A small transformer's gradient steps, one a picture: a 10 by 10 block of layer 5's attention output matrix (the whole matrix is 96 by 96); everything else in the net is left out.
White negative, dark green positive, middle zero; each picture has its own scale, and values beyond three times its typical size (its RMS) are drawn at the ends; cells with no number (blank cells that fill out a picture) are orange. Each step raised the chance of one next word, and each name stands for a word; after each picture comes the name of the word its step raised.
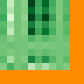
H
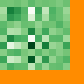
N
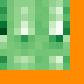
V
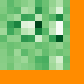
V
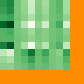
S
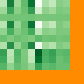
S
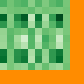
H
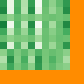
S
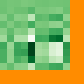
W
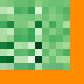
N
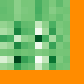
N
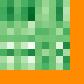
N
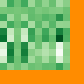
W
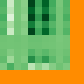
H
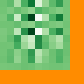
H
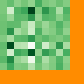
N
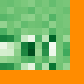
W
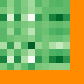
H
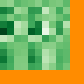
V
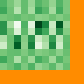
V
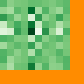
V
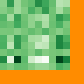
N
